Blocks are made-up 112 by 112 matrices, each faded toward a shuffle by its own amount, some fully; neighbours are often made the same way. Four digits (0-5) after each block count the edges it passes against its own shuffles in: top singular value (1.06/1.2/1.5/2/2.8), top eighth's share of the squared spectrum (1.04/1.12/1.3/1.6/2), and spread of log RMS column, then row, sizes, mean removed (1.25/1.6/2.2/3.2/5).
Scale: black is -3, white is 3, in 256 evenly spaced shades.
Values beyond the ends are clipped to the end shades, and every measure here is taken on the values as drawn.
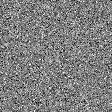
0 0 0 0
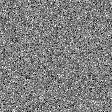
1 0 0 0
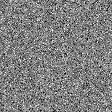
0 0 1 0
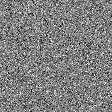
0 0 0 0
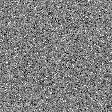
0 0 0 0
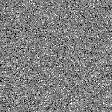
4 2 1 1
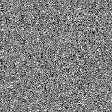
3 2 1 1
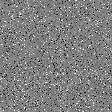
3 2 1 0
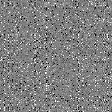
4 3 2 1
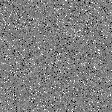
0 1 1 0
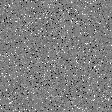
0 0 0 0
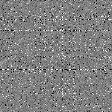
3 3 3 3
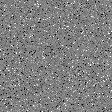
0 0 0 0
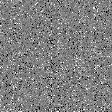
1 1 2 2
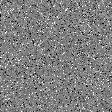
0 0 0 0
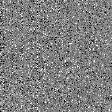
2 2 3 0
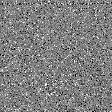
3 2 0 2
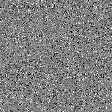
2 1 0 1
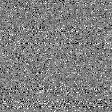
3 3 1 3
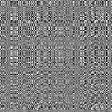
5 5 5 4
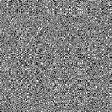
4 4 2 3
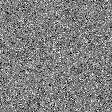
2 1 0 0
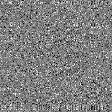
4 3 2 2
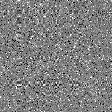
4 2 1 1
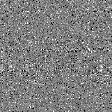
4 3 1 2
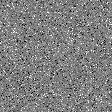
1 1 0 0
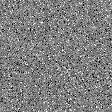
2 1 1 0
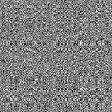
5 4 3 3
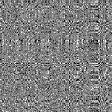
5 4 3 3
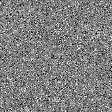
3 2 0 0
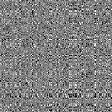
5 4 3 3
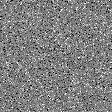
2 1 0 0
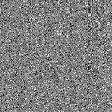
4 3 1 1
